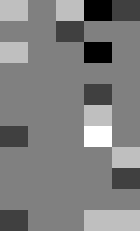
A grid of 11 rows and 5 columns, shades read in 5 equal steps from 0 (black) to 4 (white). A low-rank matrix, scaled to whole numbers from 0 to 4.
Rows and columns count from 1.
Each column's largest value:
3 2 3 4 3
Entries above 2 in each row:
2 0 1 0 0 1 1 1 0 0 2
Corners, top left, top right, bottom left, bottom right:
3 1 1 3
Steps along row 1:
down up down up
